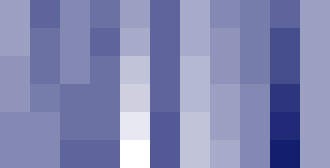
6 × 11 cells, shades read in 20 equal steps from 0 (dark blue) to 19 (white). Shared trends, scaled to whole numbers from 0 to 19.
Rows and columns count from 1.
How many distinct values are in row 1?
6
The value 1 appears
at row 5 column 10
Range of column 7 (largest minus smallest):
2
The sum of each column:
60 46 47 40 88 34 78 63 51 17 66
